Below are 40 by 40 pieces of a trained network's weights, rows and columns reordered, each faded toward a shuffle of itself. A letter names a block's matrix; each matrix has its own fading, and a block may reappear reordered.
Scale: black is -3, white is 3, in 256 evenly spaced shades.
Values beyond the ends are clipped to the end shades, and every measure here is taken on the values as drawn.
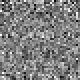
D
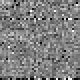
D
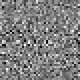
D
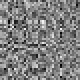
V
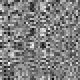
V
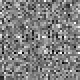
D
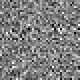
D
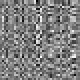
V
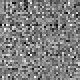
D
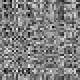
V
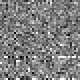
D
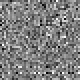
D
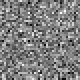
D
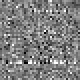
D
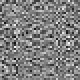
V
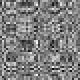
V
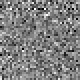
D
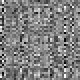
V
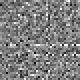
D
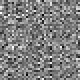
V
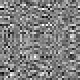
V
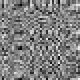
V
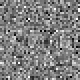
D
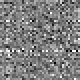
D
